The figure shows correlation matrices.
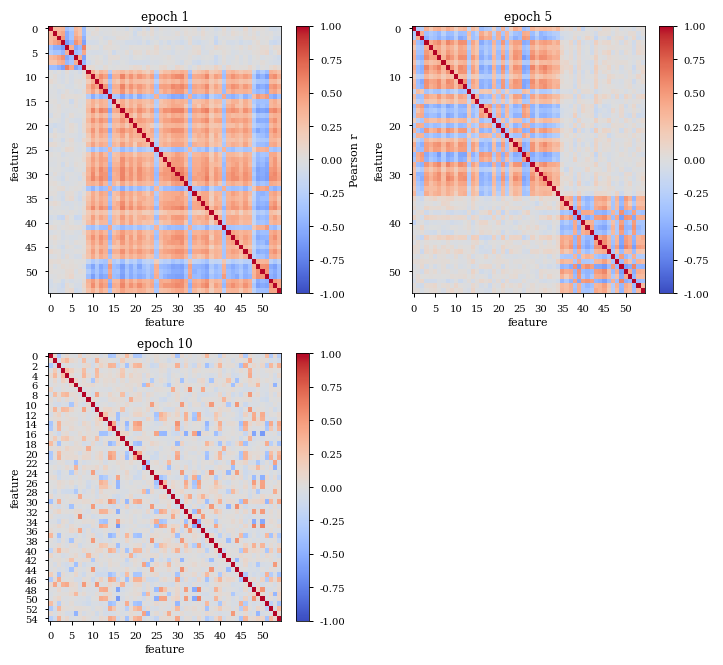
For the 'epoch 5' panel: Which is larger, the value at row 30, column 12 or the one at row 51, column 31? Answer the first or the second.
the first
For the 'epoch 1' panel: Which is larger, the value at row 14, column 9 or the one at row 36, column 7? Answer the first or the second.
the second
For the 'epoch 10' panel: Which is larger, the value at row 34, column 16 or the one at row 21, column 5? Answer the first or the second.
the first
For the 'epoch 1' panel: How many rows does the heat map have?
55
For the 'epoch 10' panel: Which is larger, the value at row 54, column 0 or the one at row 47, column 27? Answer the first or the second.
the second
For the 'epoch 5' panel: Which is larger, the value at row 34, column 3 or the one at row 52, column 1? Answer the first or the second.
the first
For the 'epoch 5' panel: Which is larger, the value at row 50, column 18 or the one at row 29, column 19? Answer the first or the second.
the second
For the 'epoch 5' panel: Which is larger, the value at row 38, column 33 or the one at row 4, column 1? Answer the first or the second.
the first
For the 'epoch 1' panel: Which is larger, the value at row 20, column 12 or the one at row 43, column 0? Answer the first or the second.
the first
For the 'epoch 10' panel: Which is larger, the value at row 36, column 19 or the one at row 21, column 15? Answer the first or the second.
the second
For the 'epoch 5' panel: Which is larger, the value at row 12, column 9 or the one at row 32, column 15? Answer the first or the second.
the first
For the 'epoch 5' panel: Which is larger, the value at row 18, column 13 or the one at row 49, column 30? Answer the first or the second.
the first
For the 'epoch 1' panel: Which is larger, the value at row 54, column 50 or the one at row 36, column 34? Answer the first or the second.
the second
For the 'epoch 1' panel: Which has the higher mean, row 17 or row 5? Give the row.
17
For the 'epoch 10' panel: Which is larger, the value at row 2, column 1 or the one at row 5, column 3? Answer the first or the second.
the second
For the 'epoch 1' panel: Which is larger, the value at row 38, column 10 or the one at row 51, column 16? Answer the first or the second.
the first
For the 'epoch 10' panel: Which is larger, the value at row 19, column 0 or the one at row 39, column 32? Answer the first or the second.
the second
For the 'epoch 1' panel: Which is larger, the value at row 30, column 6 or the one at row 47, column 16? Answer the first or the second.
the second
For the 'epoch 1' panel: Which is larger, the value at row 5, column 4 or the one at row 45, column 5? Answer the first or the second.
the first
